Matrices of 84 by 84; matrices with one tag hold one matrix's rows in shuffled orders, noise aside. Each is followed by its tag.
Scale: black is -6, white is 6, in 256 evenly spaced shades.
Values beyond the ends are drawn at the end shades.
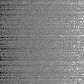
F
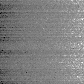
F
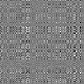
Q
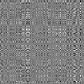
Q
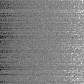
F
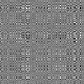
Q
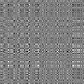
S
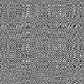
Q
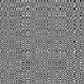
Q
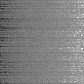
F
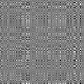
Q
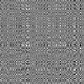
Q
